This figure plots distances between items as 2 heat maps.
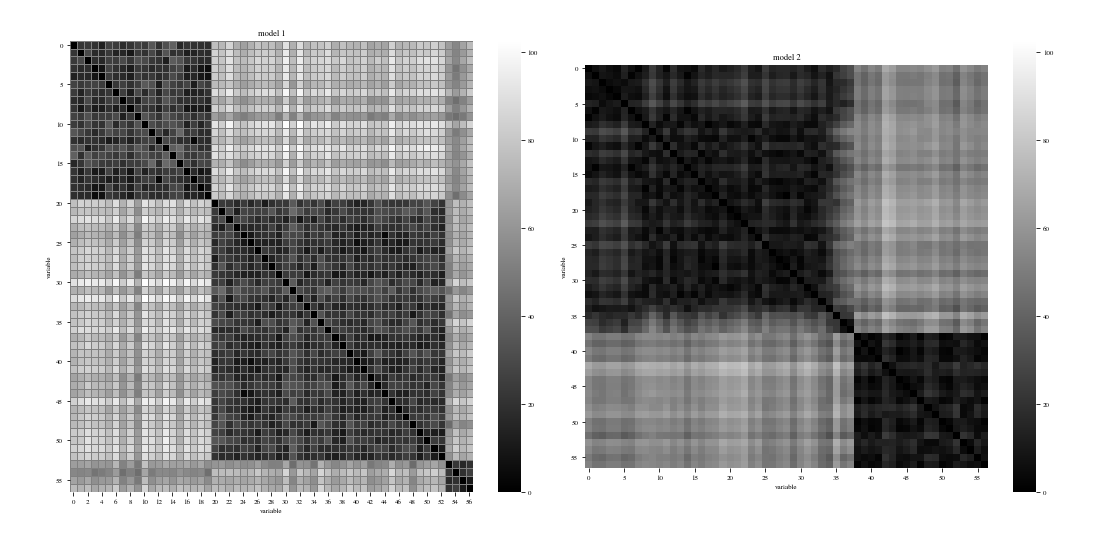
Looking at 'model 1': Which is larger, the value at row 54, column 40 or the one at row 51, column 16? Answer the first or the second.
the second
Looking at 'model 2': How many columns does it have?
57
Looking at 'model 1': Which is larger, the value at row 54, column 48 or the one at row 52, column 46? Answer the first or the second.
the first
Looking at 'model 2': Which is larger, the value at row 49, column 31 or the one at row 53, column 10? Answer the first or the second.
the first
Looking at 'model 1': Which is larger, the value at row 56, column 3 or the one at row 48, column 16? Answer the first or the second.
the second
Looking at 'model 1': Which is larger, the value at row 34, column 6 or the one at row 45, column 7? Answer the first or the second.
the first
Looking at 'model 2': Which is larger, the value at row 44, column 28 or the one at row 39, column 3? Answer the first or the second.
the first
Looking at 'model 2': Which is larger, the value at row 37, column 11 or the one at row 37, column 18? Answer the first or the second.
the second
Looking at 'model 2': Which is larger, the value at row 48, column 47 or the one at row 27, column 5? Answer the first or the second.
the second
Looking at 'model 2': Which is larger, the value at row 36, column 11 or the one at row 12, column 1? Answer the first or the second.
the first
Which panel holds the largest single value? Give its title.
model 1
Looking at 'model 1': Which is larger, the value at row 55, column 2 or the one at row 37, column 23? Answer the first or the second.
the first
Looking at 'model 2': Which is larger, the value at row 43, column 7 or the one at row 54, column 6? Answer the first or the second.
the first
